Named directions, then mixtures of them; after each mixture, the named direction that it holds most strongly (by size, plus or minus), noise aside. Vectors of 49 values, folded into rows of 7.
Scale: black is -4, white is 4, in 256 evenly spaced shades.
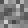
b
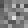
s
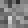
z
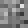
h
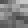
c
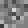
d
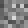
s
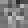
z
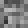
z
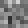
z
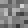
h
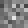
s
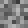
b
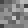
s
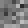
h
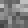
c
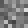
s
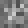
z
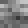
c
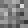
h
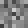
d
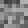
z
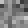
c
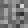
h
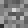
d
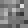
h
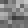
c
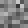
b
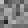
b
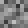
b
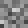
d
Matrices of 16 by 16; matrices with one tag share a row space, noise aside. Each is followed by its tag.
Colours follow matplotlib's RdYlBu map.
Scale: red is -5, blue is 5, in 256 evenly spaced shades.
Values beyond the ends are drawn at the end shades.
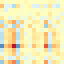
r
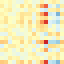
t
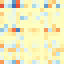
r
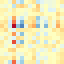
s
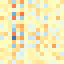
s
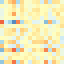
r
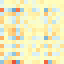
r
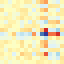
t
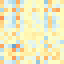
r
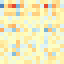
r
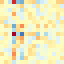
s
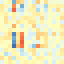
s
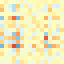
r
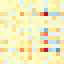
t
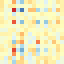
s
